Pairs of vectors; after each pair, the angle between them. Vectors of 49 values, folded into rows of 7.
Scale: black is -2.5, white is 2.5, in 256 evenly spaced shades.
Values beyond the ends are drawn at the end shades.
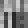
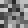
orthogonal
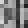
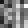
nearly opposite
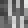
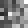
partly aligned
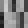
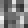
nearly opposite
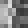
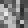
partly aligned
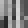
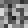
orthogonal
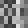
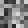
partly aligned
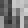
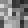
nearly opposite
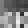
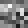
partly opposed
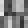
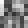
nearly parallel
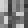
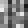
nearly parallel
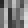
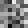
partly aligned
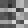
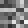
nearly parallel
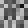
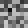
orthogonal
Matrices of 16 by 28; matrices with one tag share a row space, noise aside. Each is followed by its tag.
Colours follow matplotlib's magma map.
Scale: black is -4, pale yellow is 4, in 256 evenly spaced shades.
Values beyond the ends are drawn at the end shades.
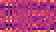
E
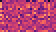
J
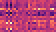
E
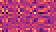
J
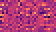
J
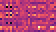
E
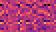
J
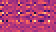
J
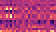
E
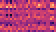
E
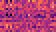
E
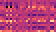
E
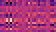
E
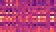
E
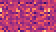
J
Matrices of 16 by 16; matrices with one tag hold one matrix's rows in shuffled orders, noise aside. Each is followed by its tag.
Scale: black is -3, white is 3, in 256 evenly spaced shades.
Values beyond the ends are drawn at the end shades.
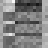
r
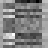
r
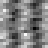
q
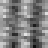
q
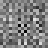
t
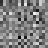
t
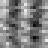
q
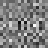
t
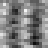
q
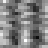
q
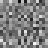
t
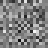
t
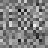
t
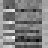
r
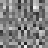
t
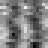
q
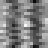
q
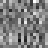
t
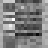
r
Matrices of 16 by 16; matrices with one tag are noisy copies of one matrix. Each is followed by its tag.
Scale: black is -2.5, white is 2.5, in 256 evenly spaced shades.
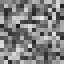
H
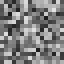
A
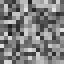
A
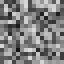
A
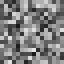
A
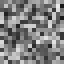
H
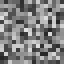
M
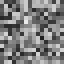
A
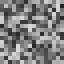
H
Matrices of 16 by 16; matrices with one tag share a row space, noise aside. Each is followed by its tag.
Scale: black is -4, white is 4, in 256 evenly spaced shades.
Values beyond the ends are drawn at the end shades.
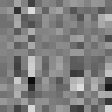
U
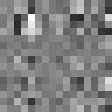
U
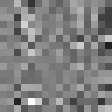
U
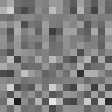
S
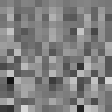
S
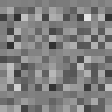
S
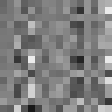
U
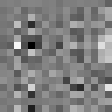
U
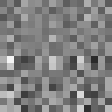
S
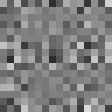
S
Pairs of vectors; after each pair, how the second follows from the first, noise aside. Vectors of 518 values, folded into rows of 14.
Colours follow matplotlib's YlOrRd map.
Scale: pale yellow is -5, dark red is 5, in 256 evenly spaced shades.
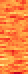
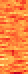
copied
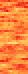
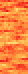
copied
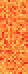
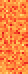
copied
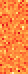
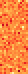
copied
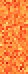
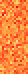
wrapped around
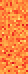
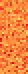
copied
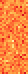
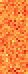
wrapped around
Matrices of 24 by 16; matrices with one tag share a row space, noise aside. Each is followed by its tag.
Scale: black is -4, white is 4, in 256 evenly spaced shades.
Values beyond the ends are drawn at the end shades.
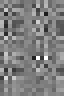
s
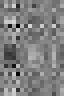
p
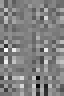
s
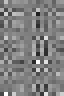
s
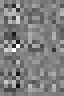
p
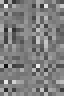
s
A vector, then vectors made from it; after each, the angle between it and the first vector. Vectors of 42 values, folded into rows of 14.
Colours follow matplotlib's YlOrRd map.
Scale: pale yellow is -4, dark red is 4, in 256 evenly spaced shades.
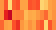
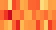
nearly parallel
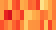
nearly parallel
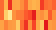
nearly opposite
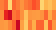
nearly parallel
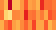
nearly opposite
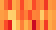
partly opposed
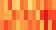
partly opposed
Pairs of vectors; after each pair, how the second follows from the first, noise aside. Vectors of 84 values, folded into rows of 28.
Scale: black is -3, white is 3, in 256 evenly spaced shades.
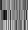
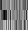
copied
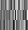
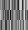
shuffled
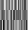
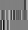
partly zeroed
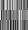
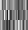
shuffled
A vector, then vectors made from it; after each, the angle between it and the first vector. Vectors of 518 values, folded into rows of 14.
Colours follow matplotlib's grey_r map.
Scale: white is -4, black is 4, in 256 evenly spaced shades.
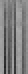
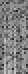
partly opposed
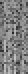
partly opposed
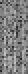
partly opposed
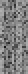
partly aligned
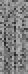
partly aligned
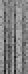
nearly parallel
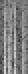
nearly opposite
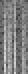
nearly opposite
